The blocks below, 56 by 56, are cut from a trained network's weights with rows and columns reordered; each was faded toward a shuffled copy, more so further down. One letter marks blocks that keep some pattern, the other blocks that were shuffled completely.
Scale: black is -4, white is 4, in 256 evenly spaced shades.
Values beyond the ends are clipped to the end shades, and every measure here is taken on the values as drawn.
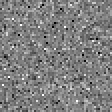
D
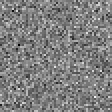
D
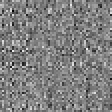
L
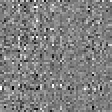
L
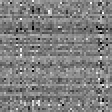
L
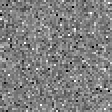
D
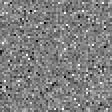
D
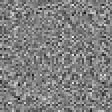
L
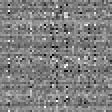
L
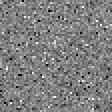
D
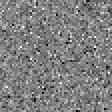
D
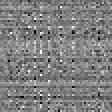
L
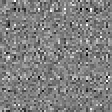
L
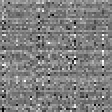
L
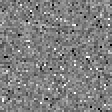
D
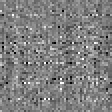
L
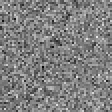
D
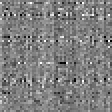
L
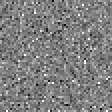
D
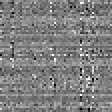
L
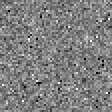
D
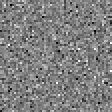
D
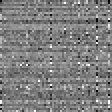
L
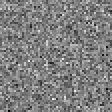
D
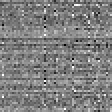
L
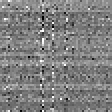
L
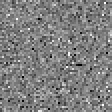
D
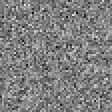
D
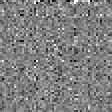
L
